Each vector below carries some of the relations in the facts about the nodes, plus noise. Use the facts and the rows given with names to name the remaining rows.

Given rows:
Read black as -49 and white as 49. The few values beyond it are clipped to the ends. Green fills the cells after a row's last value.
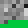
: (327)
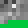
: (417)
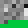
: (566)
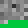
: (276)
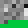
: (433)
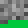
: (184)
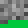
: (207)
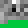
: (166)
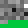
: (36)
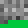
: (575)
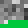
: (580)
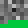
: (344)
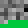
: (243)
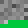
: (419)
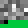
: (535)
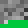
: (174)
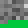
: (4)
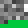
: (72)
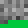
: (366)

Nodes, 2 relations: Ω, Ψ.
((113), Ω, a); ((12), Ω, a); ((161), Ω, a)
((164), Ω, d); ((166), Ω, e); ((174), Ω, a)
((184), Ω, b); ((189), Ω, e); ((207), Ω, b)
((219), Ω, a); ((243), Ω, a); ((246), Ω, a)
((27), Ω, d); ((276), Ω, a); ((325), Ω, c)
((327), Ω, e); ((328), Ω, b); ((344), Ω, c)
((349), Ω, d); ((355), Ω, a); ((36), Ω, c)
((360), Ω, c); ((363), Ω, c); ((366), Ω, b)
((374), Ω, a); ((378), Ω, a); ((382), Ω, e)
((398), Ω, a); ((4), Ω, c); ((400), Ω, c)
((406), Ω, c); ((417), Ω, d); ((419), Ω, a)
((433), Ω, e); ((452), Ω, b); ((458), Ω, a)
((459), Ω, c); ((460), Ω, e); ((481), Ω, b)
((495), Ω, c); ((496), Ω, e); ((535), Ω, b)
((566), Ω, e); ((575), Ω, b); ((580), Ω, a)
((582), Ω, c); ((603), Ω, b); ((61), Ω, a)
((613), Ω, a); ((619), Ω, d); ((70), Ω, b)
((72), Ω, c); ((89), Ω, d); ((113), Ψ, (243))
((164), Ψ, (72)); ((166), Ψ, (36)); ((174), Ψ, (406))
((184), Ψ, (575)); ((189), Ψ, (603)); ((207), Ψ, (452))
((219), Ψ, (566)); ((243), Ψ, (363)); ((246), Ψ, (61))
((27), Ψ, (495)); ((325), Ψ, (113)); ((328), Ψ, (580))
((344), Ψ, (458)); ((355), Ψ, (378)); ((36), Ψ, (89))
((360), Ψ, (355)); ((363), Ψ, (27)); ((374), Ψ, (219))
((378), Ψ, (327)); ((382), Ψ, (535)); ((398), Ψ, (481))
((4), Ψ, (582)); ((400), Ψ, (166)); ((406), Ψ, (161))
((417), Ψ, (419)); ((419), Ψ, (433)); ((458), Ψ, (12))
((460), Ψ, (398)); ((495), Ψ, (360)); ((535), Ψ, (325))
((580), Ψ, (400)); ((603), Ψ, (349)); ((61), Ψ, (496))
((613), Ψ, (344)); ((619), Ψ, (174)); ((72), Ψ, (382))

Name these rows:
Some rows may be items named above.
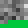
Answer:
(582)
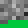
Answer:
(328)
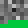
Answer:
(344)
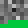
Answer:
(344)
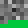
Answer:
(406)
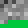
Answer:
(349)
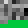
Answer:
(360)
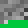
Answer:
(458)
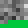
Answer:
(582)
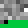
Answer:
(382)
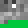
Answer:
(164)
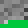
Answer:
(613)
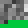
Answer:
(325)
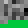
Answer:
(495)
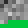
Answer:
(89)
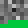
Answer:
(344)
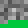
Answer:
(113)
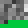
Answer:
(325)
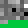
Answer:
(400)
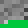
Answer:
(613)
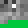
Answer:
(619)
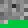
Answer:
(276)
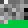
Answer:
(355)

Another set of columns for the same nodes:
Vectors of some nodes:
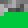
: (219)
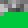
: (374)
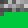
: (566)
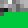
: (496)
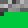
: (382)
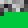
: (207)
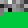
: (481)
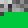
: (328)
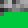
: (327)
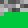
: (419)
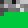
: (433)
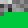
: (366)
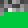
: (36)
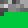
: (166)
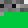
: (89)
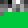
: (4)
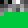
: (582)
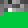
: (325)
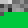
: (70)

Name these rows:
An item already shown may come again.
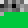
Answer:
(349)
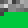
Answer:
(166)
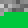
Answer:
(174)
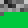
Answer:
(164)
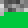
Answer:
(613)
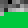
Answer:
(344)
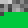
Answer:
(535)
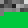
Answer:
(27)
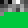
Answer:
(582)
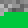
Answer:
(276)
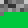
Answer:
(619)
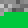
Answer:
(174)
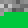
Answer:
(174)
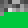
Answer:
(459)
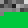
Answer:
(27)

